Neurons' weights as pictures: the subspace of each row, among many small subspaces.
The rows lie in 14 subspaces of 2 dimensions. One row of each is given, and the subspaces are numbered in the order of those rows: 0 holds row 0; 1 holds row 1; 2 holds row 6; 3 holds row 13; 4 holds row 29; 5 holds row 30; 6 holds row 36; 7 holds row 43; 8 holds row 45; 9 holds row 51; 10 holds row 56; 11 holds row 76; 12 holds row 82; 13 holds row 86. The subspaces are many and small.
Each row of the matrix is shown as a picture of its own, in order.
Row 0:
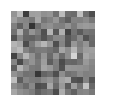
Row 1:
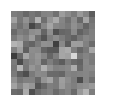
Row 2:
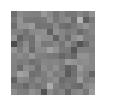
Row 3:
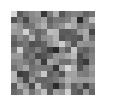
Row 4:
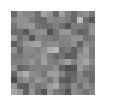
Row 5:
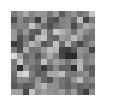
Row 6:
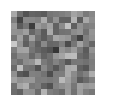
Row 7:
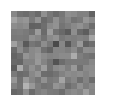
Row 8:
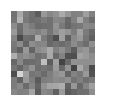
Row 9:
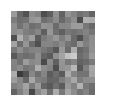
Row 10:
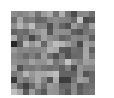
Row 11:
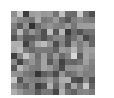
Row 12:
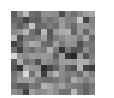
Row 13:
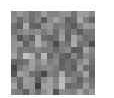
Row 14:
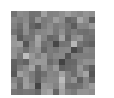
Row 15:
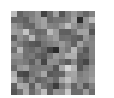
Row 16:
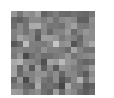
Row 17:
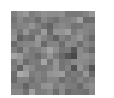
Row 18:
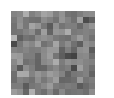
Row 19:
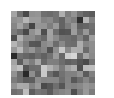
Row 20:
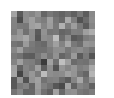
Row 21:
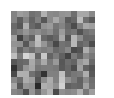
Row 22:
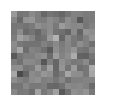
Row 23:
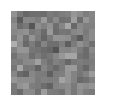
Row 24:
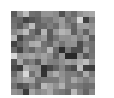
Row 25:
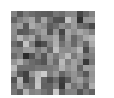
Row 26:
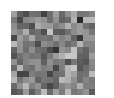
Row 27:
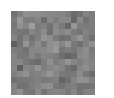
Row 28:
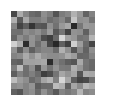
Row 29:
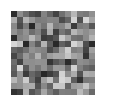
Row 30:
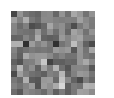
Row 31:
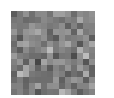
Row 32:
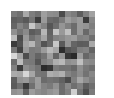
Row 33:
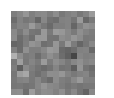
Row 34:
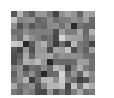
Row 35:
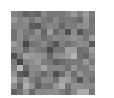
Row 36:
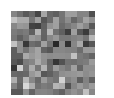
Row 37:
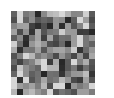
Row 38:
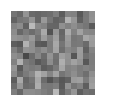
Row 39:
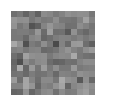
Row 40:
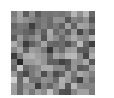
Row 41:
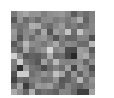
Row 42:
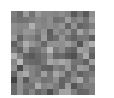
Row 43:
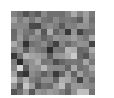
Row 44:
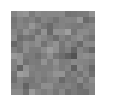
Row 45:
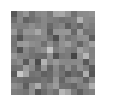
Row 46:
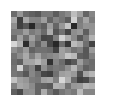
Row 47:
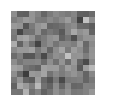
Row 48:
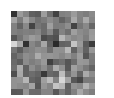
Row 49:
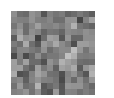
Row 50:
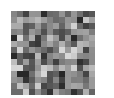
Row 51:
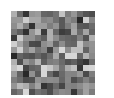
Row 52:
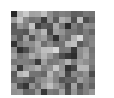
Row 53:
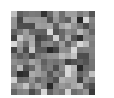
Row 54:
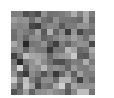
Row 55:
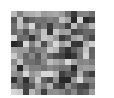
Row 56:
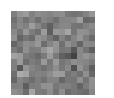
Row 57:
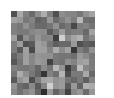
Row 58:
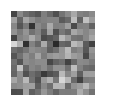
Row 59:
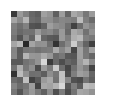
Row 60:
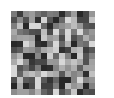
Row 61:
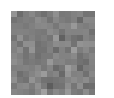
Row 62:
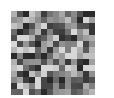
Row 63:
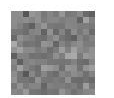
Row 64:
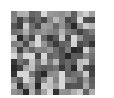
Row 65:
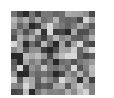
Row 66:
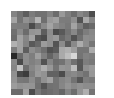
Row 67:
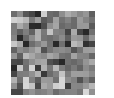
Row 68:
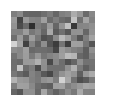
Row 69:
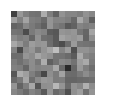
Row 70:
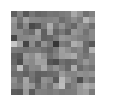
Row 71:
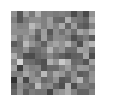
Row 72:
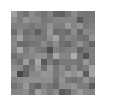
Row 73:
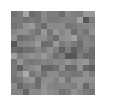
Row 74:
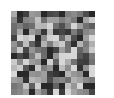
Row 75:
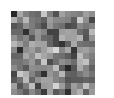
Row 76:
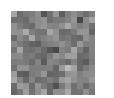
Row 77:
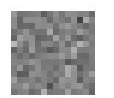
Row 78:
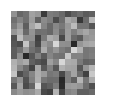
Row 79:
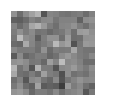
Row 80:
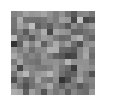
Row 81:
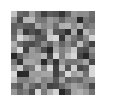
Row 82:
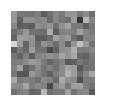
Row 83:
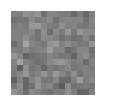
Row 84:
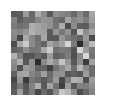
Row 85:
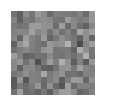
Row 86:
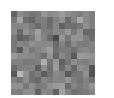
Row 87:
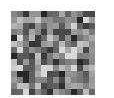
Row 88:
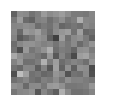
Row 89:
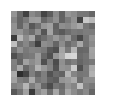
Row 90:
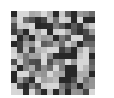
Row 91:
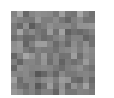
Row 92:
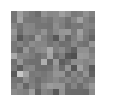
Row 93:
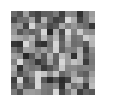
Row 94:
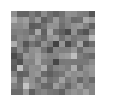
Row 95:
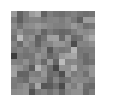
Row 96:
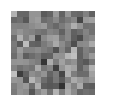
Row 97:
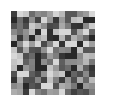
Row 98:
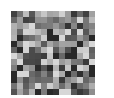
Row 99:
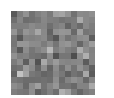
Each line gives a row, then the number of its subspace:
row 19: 9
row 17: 10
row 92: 7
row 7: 6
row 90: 4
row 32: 3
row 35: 7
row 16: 10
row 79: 6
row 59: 5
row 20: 13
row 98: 13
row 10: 11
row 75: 11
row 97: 6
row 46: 2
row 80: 4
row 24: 9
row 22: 13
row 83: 7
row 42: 13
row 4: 11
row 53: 12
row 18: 5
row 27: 2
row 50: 3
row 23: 2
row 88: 13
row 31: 8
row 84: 8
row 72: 8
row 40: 13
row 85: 8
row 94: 6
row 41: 7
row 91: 0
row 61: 12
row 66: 1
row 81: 13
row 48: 4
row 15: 11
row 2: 12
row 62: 0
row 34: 12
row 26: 4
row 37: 8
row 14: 1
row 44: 10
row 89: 5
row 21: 3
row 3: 11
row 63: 0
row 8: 7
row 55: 4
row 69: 11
